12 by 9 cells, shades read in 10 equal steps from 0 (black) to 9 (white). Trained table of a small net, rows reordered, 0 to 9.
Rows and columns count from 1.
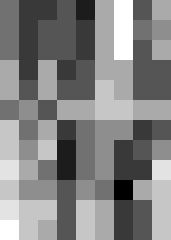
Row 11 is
8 7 7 3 7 6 2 3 7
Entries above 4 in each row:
3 3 3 4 4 7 4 5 4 6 6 6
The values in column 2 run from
2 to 7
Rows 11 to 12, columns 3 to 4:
7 3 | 6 3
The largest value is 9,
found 4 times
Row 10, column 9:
7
